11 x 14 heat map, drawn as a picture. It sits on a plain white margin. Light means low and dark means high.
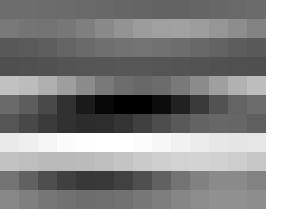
Calmest part: top left. Average level on the scale: 50%. Ninth with the highest average: centre. Grain: streaks across.
